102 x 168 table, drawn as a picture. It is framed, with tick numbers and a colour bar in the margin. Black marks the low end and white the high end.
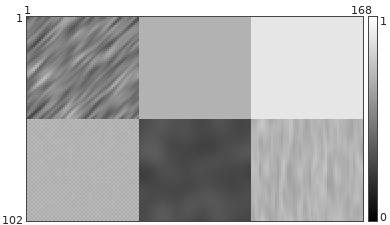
It is made of 2 by 3 panels. Panel 1,1: middling, slanting up to the right. Panel 1,2: high, flat. Panel 1,3: very high, flat. Panel 2,1: high, checkered, faint in contrast. Panel 2,2: low, smooth, faint in contrast. Panel 2,3: high, streaked downward, faint in contrast.
